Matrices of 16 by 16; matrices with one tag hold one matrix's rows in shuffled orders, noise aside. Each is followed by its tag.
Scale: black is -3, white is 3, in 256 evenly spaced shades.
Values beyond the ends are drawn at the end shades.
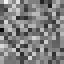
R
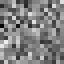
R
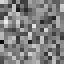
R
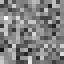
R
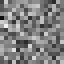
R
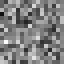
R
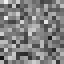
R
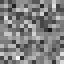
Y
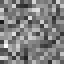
R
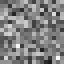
Y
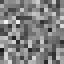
R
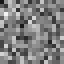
R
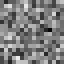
Y
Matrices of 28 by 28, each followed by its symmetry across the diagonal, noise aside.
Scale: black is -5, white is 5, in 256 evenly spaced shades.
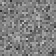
symmetric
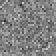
symmetric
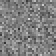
antisymmetric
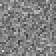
neither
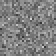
neither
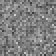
symmetric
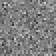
antisymmetric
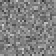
neither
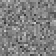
neither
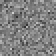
symmetric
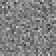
neither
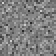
symmetric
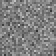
neither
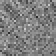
symmetric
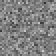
neither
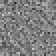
antisymmetric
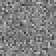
antisymmetric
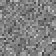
symmetric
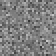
antisymmetric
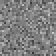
antisymmetric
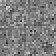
symmetric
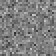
antisymmetric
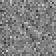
antisymmetric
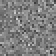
neither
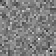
symmetric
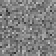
neither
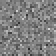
antisymmetric
